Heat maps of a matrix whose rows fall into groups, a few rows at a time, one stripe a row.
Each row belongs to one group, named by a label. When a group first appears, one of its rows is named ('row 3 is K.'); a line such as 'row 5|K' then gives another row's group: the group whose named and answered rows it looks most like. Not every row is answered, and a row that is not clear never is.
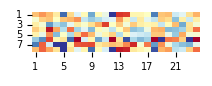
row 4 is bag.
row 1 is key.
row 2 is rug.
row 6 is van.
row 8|key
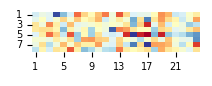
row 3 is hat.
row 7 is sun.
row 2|sun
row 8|rug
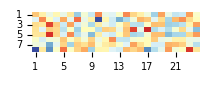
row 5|bag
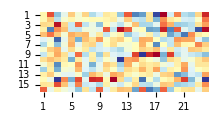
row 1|sun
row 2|sun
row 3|bag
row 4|van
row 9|hat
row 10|key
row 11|rug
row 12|rug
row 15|bag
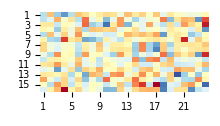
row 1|rug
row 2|van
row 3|van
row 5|rug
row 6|rug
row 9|van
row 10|hat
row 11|bag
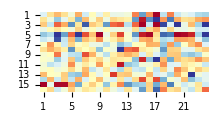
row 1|hat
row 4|hat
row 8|key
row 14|rug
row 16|sun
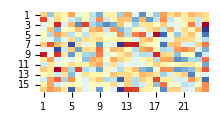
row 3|van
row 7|key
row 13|rug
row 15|sun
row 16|key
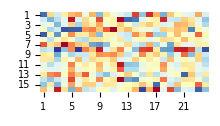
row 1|hat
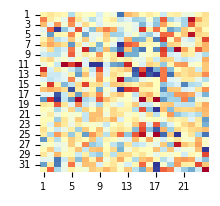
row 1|key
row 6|sun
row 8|sun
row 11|rug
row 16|key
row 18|rug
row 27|sun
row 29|van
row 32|sun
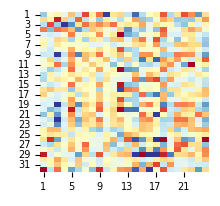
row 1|van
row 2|bag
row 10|sun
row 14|hat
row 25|key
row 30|bag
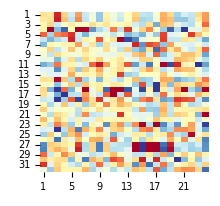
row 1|bag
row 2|bag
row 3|sun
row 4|rug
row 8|sun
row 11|van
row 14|bag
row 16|van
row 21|van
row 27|hat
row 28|hat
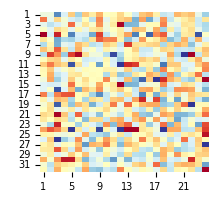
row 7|rug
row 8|bag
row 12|sun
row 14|sun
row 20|sun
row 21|bag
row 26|rug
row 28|bag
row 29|sun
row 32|van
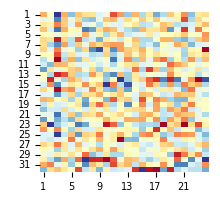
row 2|rug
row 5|van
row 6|bag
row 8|van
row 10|van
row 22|rug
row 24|hat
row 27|bag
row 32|hat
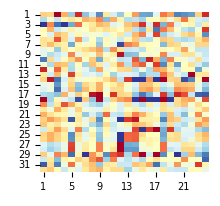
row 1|bag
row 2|van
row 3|rug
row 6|bag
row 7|key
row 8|van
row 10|hat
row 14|sun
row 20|bag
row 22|key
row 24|hat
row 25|key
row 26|key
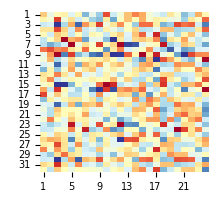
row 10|sun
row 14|sun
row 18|hat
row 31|bag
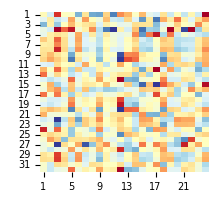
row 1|van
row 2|sun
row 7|bag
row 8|bag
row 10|key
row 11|van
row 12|hat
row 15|sun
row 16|van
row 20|key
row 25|key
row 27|rug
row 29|bag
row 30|bag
